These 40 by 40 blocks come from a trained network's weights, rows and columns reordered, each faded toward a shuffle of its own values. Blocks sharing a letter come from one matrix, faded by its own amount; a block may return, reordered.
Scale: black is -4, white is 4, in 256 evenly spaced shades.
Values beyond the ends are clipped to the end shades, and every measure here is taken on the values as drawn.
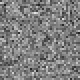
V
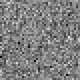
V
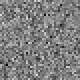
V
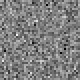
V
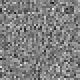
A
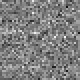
A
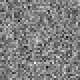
V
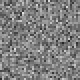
V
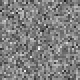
V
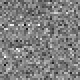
A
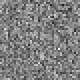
V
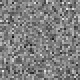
A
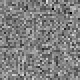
V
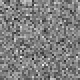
A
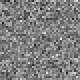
A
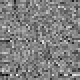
A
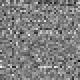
A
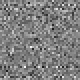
A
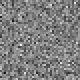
A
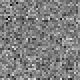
A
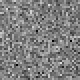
V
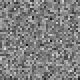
V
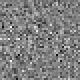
A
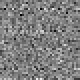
A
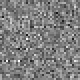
A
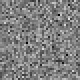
V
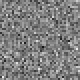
A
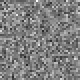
V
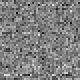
A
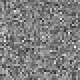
V
